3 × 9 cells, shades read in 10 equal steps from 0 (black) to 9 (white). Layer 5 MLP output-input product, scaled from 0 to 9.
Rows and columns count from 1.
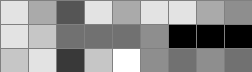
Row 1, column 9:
5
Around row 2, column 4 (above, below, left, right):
8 7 4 4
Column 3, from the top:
3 4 2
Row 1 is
8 6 3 8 6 8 8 6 5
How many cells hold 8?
6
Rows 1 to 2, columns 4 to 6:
8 6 8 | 4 4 5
